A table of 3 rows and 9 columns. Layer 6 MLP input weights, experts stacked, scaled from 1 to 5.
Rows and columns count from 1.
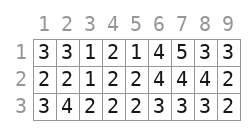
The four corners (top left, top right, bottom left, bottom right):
3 3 3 2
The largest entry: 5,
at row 1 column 7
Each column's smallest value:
2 2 1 2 1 3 3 3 2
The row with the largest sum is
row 1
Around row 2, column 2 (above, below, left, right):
3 4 2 1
